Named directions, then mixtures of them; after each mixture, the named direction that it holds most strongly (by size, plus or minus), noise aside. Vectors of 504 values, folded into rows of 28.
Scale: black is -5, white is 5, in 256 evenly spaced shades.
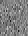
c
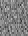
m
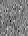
c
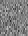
c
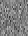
c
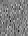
c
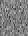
c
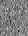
c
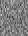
m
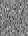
c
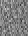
m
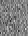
c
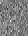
c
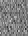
m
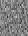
m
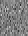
c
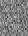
m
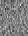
m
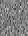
c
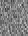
m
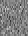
c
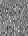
c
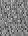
m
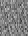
m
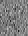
c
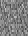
m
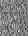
m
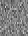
m
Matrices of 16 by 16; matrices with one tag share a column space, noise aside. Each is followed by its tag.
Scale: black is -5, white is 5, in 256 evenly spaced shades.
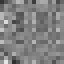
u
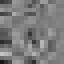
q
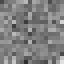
u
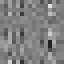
q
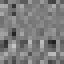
q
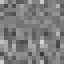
q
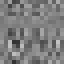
q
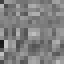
q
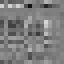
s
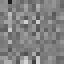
u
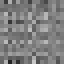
u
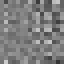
u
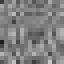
q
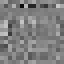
s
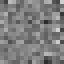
u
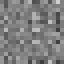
u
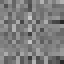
u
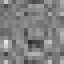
q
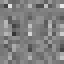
s
